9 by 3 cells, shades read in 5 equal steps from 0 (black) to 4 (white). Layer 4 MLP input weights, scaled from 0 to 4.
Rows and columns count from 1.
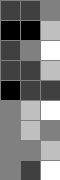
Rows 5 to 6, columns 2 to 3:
1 1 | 3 4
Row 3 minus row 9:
-1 1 0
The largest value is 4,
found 3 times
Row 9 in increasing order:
1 2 4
